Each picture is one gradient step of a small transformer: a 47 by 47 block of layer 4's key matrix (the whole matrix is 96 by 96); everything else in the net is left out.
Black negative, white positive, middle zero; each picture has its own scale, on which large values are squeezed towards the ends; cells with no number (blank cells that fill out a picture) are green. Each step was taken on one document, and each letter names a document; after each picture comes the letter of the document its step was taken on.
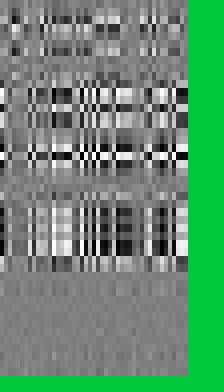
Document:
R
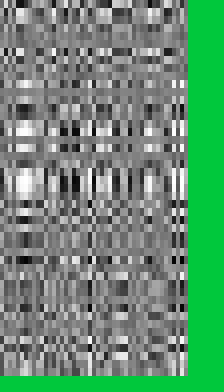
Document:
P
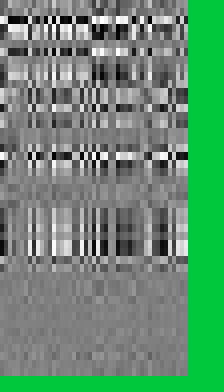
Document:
R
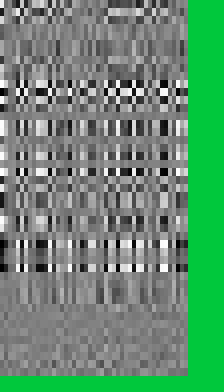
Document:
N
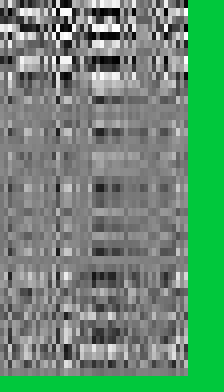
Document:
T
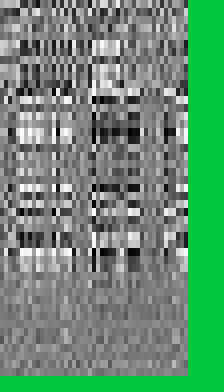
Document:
T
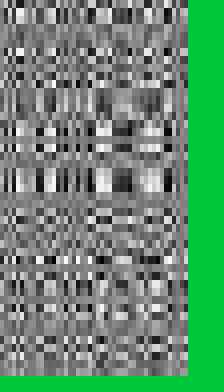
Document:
P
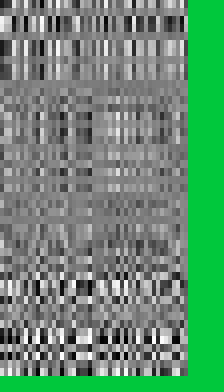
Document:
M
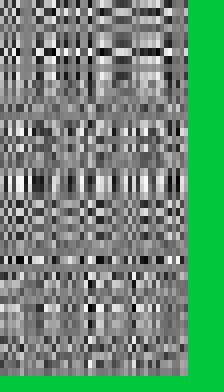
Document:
P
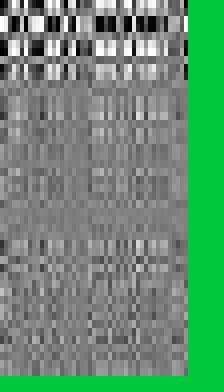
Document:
M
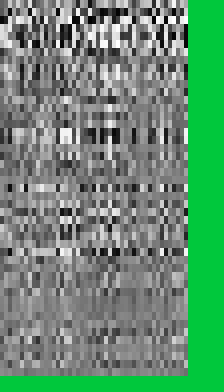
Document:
T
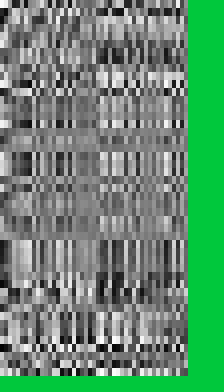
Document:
N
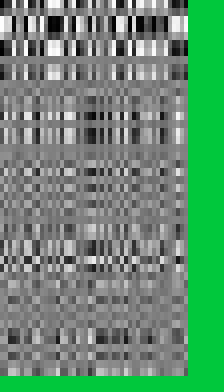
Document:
M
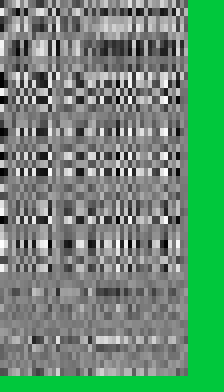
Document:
N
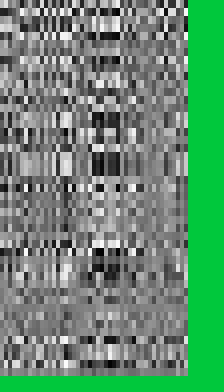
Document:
T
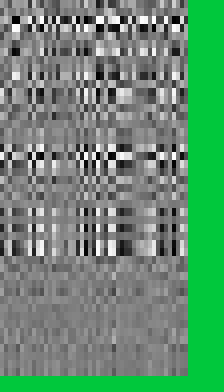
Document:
R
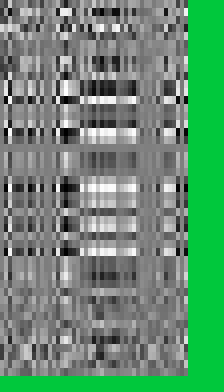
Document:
T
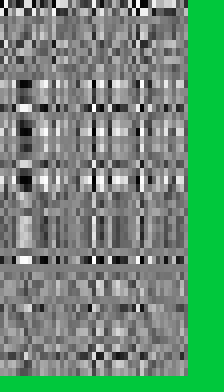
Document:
P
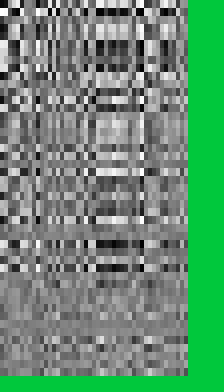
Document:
N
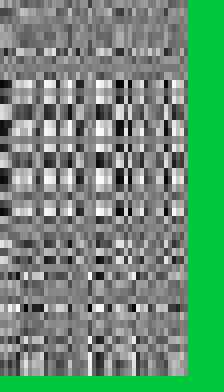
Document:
P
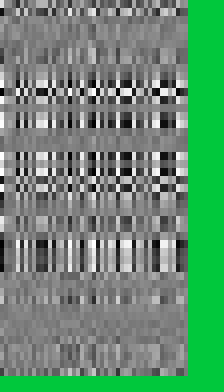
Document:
N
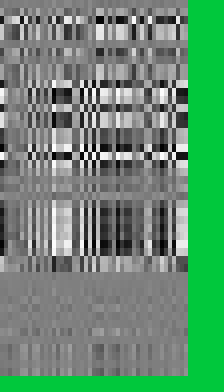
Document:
R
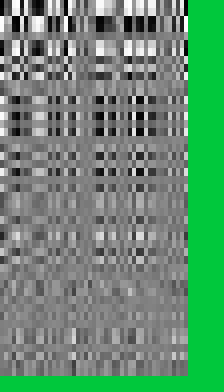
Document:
M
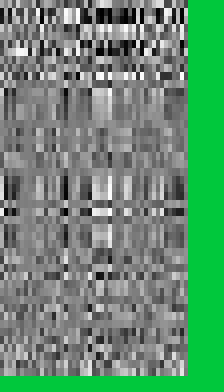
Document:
P
